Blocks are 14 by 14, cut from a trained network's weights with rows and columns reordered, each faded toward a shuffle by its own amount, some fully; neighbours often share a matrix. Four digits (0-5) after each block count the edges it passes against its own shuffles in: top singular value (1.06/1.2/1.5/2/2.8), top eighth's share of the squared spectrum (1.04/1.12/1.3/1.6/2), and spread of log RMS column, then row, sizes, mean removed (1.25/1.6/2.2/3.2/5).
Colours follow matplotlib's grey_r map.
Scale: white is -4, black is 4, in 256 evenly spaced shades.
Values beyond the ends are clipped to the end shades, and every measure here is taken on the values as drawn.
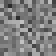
2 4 0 0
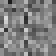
3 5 2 1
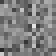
2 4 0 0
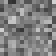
2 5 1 0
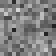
0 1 0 0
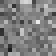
1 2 0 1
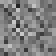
2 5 1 0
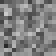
2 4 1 0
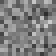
2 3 1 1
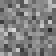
1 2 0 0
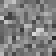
0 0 0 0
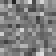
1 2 0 0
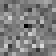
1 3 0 0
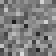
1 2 0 0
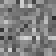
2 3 0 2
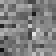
2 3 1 0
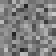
0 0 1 0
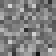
0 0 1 0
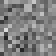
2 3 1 0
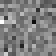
1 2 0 0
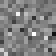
0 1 0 0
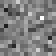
0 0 0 0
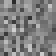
2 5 2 0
